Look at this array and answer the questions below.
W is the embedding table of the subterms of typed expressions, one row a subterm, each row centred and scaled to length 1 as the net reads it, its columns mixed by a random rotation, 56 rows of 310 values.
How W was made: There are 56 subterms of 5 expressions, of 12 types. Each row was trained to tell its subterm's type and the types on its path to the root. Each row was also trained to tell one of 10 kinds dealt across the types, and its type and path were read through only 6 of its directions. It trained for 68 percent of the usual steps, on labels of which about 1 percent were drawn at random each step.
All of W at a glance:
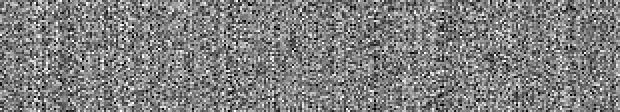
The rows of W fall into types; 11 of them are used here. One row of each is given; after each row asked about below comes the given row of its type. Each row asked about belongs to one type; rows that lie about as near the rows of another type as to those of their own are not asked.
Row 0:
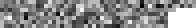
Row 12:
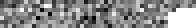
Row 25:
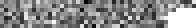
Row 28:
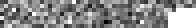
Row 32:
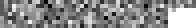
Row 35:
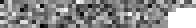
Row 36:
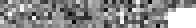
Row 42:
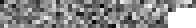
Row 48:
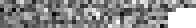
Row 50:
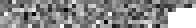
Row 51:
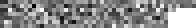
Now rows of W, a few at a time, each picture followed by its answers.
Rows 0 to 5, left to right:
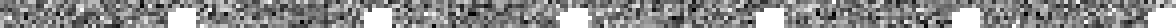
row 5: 35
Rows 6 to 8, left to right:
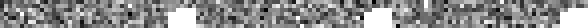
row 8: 32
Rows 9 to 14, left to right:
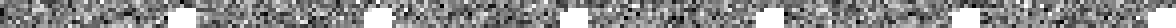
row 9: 28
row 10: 35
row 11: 32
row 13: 28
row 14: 12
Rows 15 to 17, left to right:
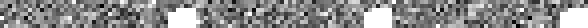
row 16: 35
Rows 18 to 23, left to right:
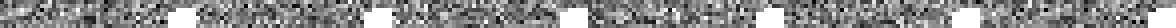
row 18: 0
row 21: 48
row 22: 12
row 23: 0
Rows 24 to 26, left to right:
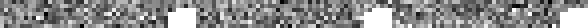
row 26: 36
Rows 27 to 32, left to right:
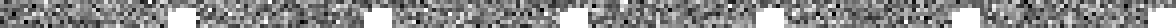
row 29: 12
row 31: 36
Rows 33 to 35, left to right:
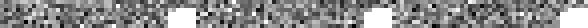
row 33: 25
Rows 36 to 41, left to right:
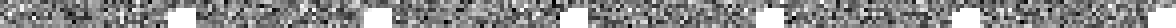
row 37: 25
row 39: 51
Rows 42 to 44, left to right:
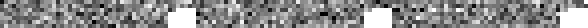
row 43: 28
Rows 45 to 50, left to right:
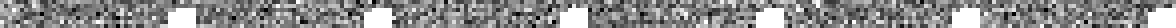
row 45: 32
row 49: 32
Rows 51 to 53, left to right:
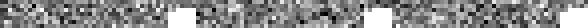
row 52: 28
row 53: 42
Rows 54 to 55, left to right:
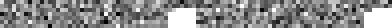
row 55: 12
